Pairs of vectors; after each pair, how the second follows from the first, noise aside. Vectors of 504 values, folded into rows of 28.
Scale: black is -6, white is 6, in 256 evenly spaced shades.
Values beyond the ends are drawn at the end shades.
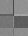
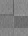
shrunk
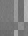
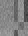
negated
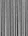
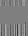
partly zeroed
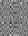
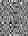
scaled up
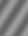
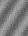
negated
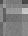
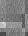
reversed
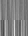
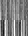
scaled up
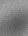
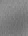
shrunk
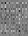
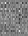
negated
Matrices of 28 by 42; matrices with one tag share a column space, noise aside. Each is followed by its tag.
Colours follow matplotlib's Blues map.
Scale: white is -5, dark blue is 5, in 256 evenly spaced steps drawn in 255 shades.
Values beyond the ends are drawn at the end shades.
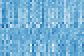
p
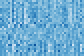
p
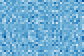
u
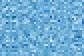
u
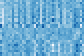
p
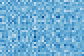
u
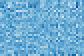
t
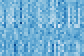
p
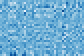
t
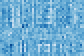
p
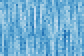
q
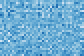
t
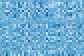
t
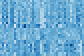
p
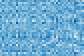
u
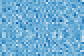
u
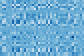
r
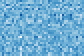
r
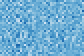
u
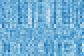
p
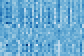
p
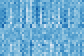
p
